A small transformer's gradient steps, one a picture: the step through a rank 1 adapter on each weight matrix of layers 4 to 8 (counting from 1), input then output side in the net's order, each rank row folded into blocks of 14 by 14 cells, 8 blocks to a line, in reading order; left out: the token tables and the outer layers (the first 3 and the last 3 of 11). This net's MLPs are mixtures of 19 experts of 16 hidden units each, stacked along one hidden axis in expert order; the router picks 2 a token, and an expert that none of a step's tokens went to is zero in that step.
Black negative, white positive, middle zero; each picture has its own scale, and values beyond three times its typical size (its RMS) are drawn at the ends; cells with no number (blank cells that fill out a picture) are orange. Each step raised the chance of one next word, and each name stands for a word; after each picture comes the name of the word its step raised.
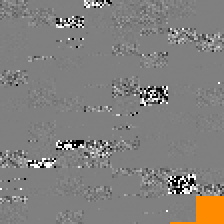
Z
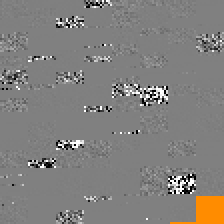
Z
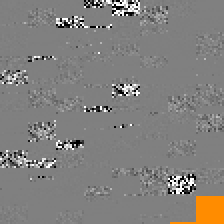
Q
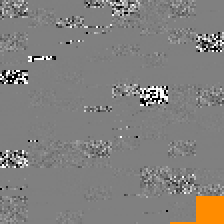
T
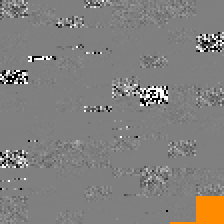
T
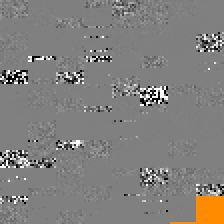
T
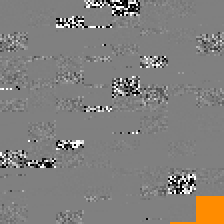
Q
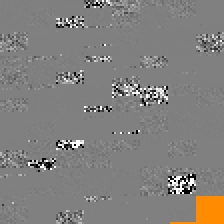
Z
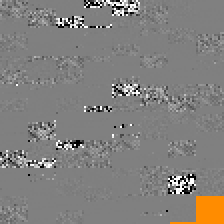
Q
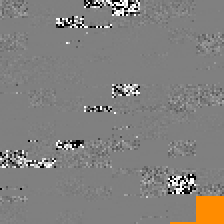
Q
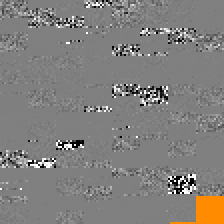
Z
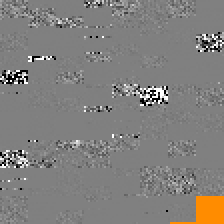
T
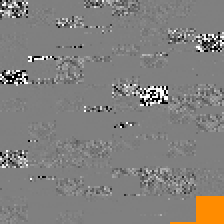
T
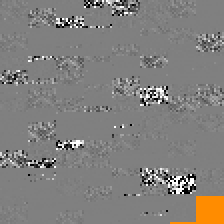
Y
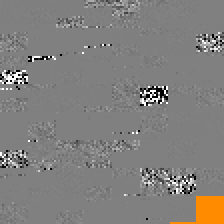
T
